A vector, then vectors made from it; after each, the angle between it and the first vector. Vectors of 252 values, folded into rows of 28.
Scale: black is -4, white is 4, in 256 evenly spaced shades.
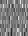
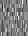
partly aligned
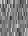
partly opposed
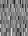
nearly opposite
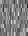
partly opposed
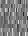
orthogonal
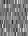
orthogonal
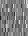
orthogonal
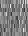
partly aligned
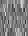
partly aligned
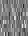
orthogonal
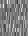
partly aligned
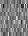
partly opposed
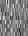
partly opposed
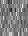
orthogonal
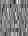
partly opposed
